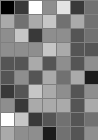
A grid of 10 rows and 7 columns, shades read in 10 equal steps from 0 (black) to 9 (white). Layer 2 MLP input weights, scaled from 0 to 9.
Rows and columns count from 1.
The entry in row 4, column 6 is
3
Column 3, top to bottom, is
9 6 2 5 6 3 7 6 2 5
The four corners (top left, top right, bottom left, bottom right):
0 4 6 5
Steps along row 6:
up down up down up down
